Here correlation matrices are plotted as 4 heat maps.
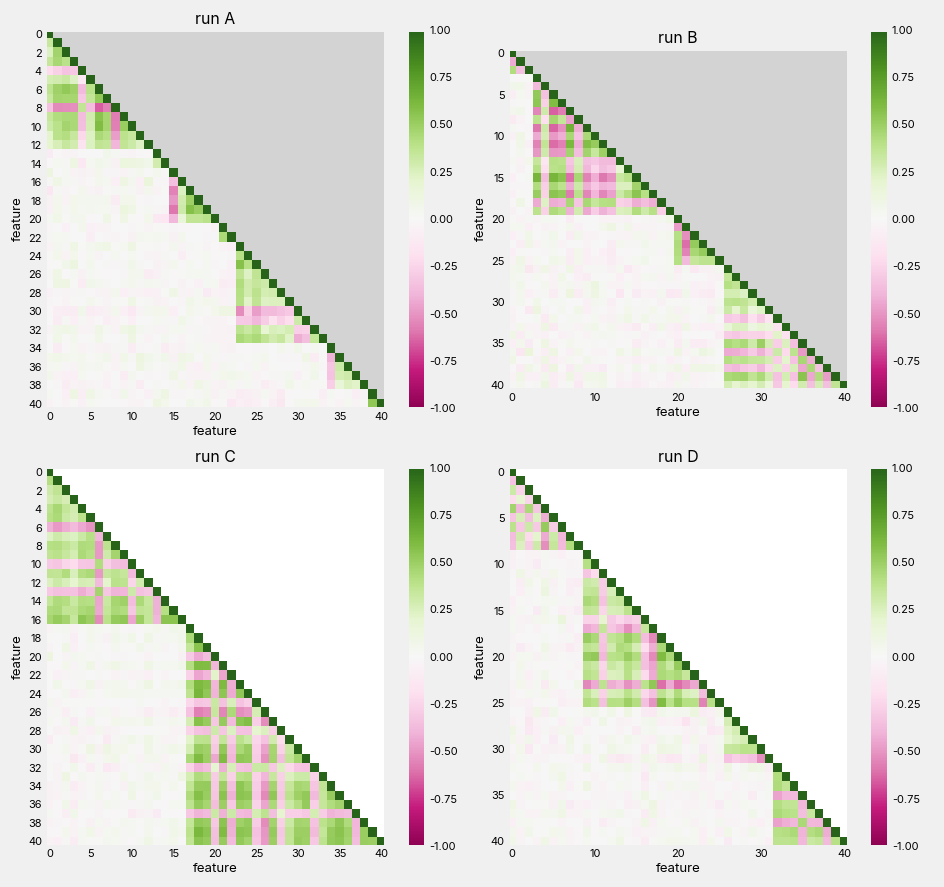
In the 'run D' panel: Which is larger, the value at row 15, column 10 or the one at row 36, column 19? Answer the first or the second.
the first
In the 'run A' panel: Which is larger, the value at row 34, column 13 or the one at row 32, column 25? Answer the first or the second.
the second
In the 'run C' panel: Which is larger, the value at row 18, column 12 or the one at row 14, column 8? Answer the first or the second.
the second
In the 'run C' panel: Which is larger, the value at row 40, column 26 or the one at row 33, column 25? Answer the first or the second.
the second
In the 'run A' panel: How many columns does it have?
41
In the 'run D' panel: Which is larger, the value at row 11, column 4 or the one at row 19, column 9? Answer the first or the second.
the second
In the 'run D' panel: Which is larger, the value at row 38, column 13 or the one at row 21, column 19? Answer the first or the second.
the second
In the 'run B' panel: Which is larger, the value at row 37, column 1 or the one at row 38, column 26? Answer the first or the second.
the first
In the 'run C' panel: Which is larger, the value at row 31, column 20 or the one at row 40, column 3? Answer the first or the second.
the second
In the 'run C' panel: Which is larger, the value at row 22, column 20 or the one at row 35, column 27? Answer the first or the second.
the second
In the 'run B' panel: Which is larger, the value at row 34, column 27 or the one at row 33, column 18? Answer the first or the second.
the second
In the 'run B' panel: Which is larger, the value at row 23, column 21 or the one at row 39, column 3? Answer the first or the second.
the second
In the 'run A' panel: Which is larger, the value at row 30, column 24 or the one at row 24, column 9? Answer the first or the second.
the second
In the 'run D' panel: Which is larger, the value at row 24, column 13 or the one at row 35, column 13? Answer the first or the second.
the first
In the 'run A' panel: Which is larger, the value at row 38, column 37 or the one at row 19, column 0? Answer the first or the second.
the first
